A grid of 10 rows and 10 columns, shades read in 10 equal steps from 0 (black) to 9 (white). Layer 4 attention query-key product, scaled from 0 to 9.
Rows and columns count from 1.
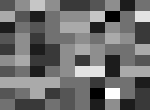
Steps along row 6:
up down same up down up down up down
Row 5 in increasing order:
1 2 2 4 4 5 5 5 6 6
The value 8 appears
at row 2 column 10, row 7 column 6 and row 7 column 7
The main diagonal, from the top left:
3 3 3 4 5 2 8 4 4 2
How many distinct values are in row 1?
6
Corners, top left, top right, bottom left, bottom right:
3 4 4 2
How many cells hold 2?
16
